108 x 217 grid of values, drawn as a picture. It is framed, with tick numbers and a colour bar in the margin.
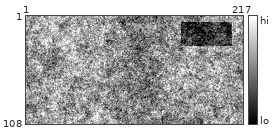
An odd patch, lower than its surroundings, sits in the top right. Neither half mirrors the other. The ninth with the lowest average is the top right. The texture is blotchy.
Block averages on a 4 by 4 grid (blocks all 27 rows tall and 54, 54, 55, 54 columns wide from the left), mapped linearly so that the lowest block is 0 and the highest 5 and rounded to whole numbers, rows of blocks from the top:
5 4 2 0
4 4 3 4
4 3 3 4
4 4 3 4
